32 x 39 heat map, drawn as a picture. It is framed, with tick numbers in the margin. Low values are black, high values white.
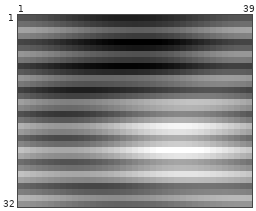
Stripes: horizontal, repeating 8 times. Lone odd cells: none. Ninth with the lowest average: top middle. Ninth with the highest average: bottom right.
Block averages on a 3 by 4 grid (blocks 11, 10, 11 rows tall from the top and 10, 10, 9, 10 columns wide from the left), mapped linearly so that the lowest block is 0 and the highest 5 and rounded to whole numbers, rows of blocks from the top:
2 0 0 2
2 2 4 4
3 3 5 5
